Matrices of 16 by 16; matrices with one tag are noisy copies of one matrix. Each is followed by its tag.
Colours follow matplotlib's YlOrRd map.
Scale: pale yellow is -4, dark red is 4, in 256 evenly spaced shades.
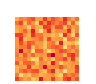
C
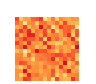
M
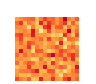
C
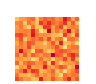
C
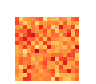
M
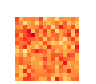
M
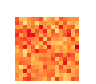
M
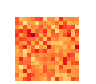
M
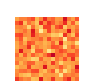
C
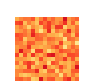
C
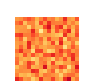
C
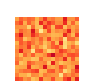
C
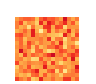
C
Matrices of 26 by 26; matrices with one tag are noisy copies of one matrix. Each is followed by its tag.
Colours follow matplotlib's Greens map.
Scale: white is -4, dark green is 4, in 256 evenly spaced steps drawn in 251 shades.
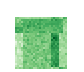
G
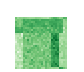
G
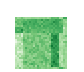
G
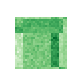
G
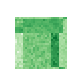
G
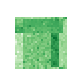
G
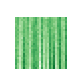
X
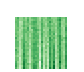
X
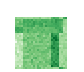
G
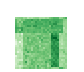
G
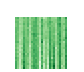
X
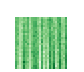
X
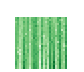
X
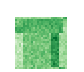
G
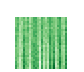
X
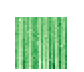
X
